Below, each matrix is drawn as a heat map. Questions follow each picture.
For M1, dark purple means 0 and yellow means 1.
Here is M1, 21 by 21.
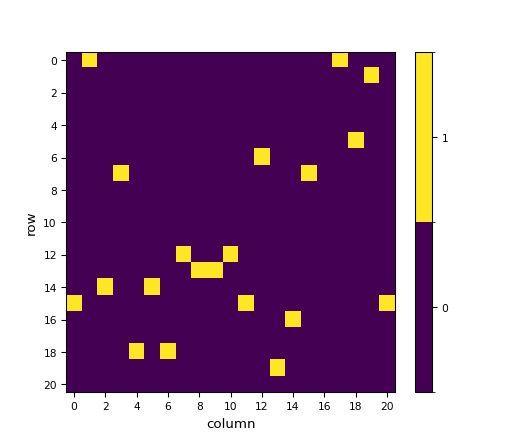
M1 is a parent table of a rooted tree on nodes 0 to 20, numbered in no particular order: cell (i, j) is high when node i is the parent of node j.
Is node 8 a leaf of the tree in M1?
yes
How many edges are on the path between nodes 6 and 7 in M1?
2
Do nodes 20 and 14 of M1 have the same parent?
no
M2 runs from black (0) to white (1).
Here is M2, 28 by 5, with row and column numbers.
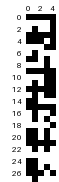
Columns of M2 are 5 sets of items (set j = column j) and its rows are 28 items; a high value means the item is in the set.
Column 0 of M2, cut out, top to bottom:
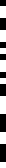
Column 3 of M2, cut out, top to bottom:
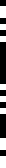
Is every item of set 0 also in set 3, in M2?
no
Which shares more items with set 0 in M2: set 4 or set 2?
set 2
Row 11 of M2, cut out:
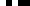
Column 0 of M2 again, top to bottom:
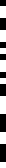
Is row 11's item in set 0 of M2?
yes
